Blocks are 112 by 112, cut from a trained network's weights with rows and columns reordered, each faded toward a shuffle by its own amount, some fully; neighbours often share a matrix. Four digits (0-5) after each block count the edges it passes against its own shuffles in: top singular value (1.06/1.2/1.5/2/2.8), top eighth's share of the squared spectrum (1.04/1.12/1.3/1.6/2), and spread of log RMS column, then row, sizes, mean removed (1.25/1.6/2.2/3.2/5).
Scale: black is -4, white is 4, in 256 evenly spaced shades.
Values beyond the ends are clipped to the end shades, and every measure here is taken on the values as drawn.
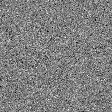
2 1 0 0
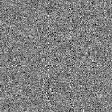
3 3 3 1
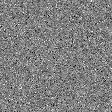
0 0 0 0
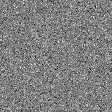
0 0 0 0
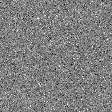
1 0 0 0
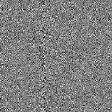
4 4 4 2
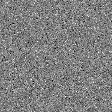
2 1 1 0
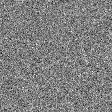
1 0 0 0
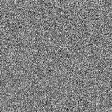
3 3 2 1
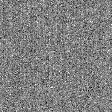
2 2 0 1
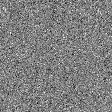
0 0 0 0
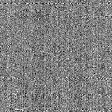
3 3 1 3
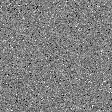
0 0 0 0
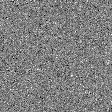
0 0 0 0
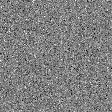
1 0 0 0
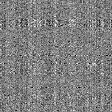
4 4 1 3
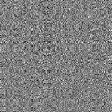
4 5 3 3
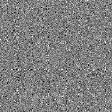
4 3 3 1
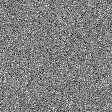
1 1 0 0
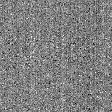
3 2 0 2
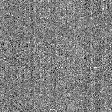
3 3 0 2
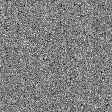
1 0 0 0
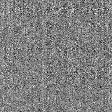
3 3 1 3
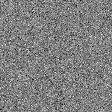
1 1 0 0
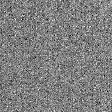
2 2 0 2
